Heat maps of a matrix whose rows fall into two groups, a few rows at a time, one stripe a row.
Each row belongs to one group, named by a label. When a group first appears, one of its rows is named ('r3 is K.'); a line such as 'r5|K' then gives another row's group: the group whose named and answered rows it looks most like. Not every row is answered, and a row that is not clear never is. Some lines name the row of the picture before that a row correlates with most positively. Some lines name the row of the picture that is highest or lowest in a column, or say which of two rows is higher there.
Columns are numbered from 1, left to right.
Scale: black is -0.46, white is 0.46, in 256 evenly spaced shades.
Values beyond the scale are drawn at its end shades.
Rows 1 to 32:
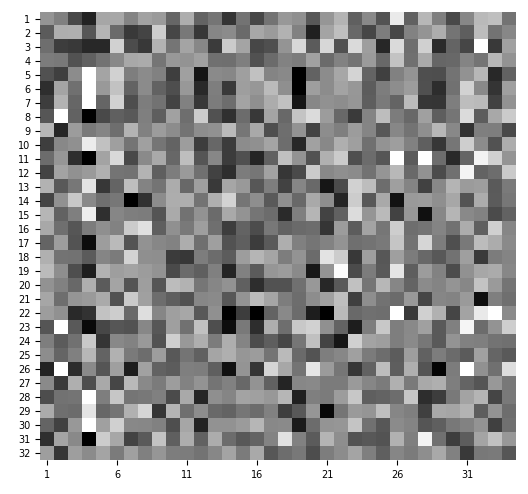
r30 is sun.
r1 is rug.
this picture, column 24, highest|13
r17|rug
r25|sun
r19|rug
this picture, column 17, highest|26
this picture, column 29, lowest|26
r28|sun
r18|rug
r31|rug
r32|sun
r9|sun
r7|sun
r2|rug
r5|sun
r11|rug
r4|rug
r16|rug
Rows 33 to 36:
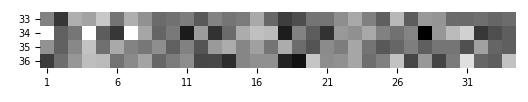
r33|sun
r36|sun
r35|sun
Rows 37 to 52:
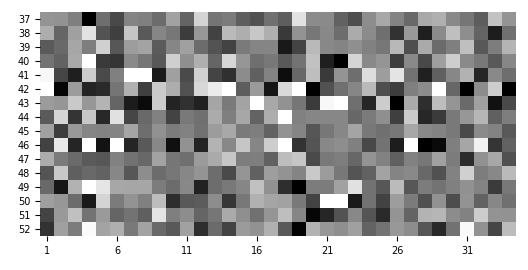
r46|sun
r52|sun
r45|sun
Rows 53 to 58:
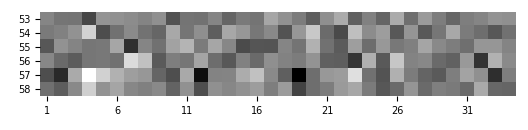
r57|sun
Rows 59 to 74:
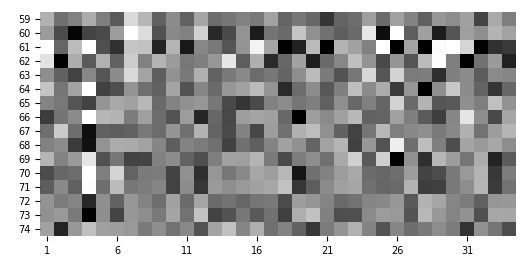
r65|rug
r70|sun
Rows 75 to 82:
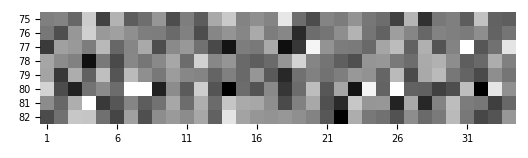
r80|rug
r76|sun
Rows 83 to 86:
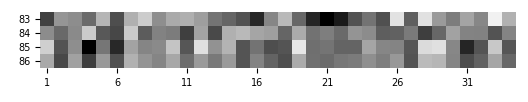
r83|rug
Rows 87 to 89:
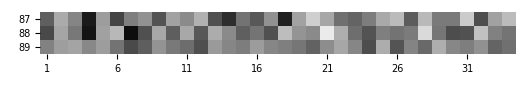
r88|rug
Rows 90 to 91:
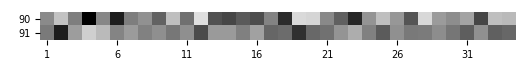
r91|sun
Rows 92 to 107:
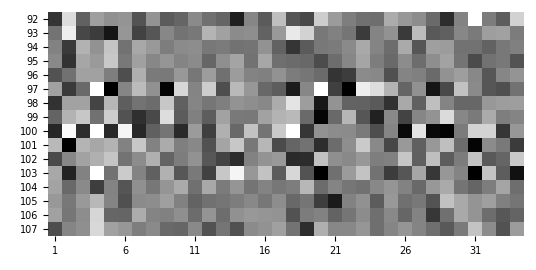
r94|sun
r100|sun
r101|sun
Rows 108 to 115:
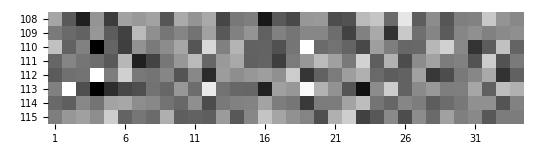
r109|rug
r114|sun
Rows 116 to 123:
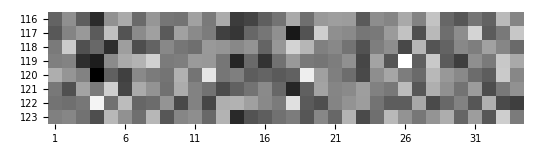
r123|rug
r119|rug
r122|sun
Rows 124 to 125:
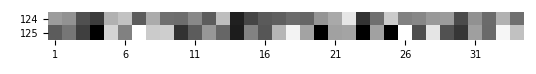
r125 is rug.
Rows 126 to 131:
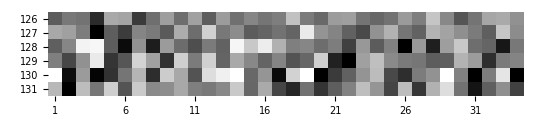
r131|sun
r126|rug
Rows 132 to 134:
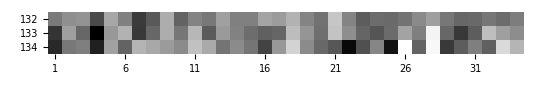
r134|rug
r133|rug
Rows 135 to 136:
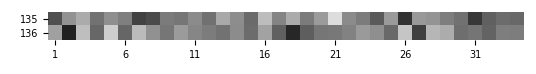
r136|sun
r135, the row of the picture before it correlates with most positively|132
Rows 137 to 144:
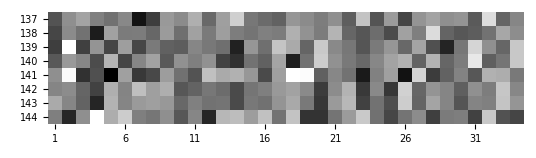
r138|rug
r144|sun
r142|rug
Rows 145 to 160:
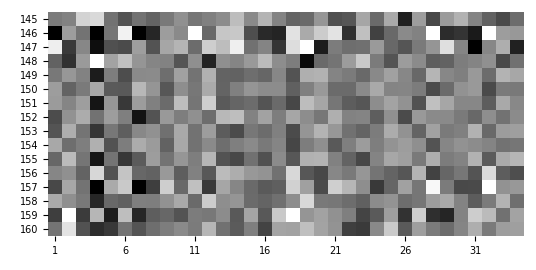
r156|sun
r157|rug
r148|sun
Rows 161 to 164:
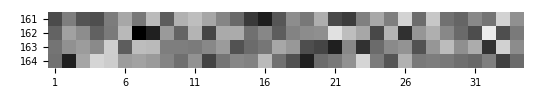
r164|sun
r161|rug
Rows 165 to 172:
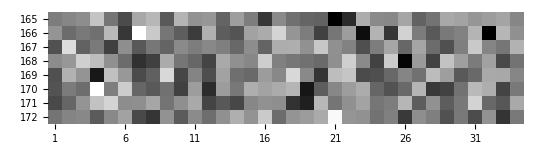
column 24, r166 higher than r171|Yes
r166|rug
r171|sun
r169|rug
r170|sun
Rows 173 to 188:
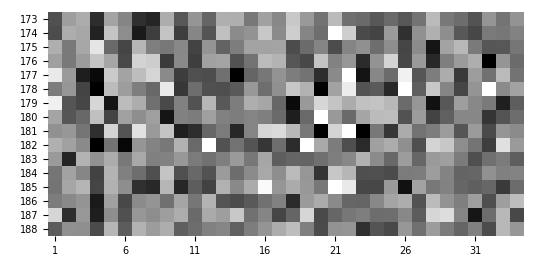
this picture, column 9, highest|178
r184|rug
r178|rug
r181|rug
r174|rug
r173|rug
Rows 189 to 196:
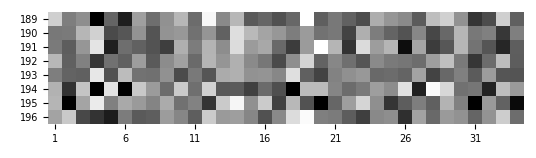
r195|sun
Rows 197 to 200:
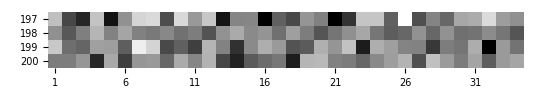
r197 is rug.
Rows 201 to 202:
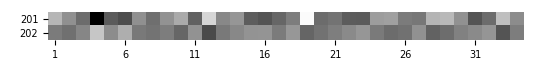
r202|sun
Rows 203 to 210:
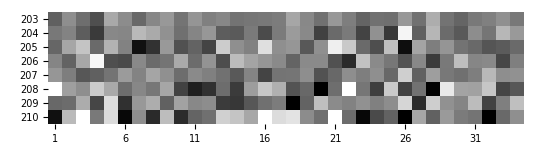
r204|rug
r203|rug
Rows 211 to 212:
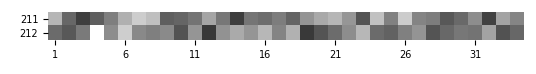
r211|rug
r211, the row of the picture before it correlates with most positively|204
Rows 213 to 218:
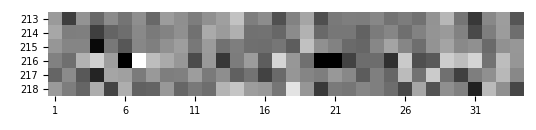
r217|rug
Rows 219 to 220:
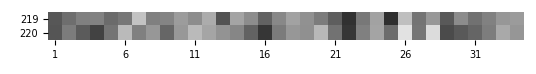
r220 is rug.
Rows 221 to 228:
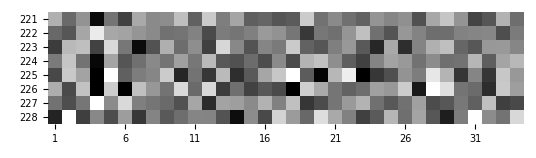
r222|sun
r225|rug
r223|rug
